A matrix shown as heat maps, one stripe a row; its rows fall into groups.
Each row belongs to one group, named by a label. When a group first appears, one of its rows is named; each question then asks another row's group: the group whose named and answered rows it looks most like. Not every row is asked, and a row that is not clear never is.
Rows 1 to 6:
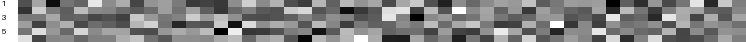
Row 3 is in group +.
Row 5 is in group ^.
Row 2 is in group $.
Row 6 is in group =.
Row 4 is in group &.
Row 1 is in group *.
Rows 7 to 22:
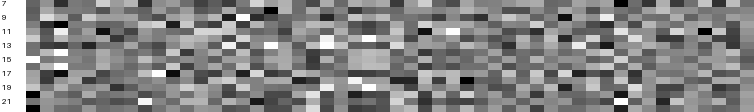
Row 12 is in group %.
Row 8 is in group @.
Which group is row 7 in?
*
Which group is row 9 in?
^
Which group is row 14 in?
^
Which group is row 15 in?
=
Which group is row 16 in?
^
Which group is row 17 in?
&
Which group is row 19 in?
%
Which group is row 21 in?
+
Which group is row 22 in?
$
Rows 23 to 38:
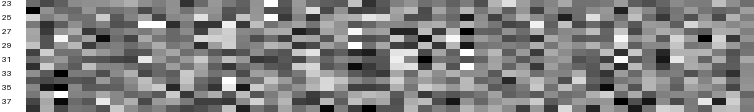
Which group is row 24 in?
$
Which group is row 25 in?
%
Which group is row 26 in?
&
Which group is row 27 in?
=
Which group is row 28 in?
+
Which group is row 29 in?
=
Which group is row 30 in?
$
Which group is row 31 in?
+
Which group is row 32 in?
$
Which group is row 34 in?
&
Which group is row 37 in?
*
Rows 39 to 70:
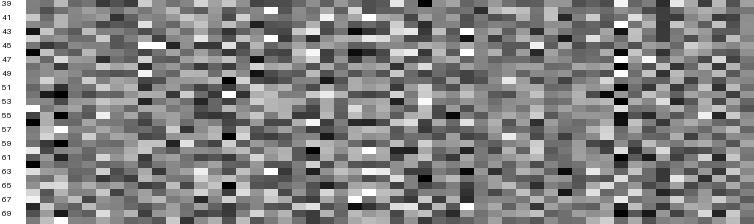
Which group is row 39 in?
+
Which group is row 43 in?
$
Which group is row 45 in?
&
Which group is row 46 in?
$
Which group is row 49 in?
+
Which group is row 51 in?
*
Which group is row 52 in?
&
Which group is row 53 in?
*
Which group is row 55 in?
*
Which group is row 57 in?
^
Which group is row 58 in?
^
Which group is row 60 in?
=
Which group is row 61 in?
*
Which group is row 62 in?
$
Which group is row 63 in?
%
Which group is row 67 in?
=
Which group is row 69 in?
*
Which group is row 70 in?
^
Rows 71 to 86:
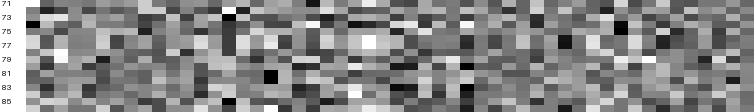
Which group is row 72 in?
&
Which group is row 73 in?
^
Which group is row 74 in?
$
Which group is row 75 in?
*
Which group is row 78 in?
^
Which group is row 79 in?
+
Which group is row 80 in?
=
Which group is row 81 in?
@
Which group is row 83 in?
=
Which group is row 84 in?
=
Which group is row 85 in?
^
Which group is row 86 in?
%
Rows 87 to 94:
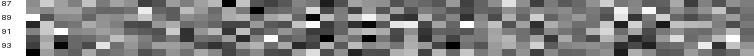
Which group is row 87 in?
^
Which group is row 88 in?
+
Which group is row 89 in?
=
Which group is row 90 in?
$
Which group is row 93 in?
*
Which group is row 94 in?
$
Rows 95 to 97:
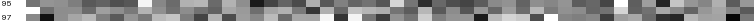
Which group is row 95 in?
+
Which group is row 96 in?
=
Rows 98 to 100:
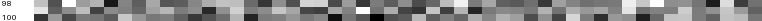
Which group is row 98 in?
+
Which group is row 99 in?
=
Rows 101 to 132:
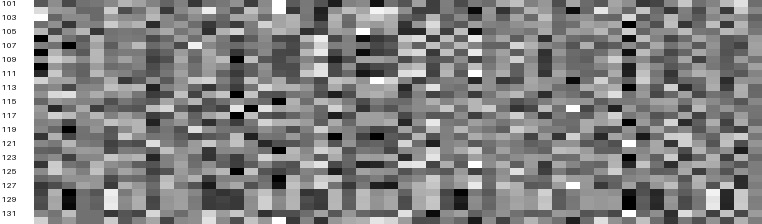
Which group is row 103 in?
=
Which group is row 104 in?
*
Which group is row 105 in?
=
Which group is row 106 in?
$
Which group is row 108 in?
$
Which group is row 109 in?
^
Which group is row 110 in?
$
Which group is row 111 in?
$
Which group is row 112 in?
%
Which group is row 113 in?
*
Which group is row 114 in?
^
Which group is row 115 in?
@
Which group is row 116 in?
&
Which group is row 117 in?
^
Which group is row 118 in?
*
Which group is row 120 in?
@
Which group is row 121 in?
+
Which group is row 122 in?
@
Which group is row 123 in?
*
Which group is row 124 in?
$
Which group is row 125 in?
^
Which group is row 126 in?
@
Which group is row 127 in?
@
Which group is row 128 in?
*
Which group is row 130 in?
*
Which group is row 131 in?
+
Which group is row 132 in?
%
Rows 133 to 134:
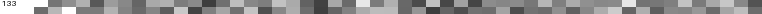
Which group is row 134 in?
^
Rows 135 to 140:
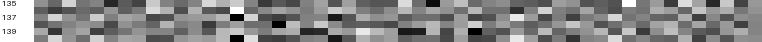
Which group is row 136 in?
&
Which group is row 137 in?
^
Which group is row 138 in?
@
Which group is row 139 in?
=
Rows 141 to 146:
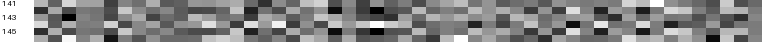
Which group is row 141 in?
+
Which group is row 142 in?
@
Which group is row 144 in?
%
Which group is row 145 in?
@
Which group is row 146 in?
+
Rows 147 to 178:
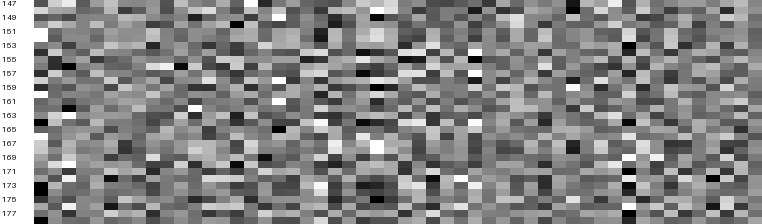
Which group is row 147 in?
^
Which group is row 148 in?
%
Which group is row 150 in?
^
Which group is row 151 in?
=
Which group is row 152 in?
=
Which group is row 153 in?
*
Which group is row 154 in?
$
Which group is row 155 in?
=
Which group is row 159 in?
@
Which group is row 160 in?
=
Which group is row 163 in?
^
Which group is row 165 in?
@
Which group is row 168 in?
%
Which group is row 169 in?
+
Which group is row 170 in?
^
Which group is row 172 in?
+
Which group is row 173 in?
$
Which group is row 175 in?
@
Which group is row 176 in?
+
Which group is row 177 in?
*
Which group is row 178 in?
$
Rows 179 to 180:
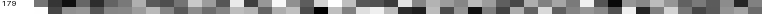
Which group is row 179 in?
&
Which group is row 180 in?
=
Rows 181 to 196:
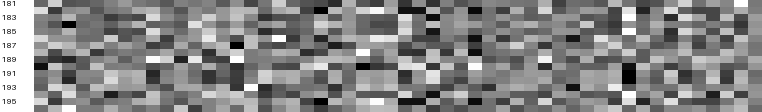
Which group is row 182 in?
=
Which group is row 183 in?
+
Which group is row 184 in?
&
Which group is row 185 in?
+
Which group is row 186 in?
%
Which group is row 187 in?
^
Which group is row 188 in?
=
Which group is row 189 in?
&
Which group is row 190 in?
$
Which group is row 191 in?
*
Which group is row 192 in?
*
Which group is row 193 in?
^
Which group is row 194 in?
+
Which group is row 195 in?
=
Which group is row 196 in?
^
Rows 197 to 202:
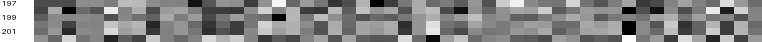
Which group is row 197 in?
@
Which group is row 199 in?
@
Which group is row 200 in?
*
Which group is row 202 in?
+
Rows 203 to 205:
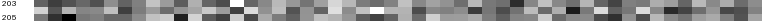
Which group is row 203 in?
&
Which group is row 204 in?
%
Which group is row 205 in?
&
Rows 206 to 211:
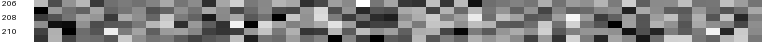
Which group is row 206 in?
=
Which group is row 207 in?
$
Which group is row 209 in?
&
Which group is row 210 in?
*
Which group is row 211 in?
@
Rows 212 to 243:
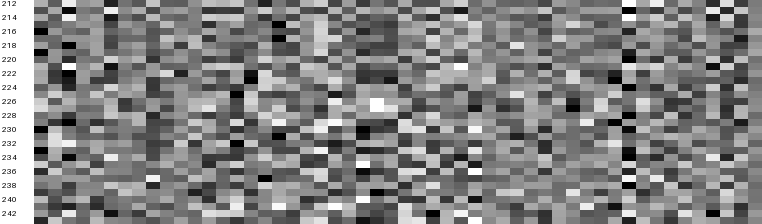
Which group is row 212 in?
+
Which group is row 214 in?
+
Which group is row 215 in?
@
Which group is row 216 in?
$
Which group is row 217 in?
@
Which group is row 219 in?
$
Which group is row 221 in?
+
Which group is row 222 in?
&
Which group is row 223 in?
&
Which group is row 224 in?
*
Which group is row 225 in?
^
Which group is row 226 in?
%
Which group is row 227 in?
%
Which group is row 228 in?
*
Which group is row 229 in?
&
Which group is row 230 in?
$
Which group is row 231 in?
@
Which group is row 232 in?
^
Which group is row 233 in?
$
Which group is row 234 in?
*
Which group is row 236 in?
$
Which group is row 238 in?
*
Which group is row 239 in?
@
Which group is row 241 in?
&
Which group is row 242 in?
+
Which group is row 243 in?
$
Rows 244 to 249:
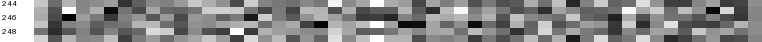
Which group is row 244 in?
%
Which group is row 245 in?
+
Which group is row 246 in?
&
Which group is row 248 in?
&
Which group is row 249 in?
%
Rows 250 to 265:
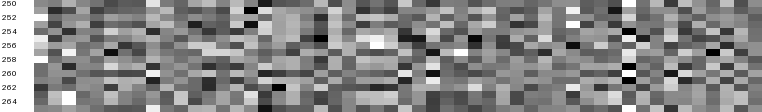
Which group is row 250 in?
+
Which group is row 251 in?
&
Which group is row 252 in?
=
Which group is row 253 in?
&
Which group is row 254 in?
*
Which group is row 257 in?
+
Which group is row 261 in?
*
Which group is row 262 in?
@
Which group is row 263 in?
^
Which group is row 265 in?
+
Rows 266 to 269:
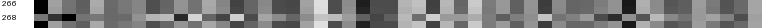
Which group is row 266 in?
$
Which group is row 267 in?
$
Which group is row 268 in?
&
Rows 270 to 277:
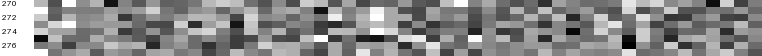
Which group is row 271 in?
=
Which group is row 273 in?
^
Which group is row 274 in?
%
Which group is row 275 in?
$
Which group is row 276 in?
*
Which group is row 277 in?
=
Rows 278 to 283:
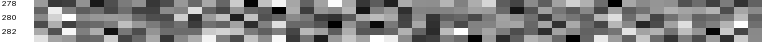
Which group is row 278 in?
&
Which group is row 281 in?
@
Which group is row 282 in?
+
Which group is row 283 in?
%
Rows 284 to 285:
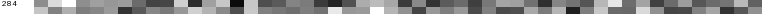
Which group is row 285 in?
%
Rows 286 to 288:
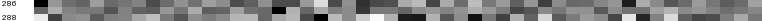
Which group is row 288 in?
=
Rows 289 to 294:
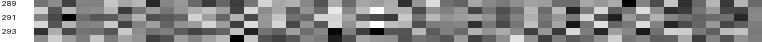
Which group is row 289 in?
*
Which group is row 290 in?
%
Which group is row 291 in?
&
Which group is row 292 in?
%
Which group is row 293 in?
@
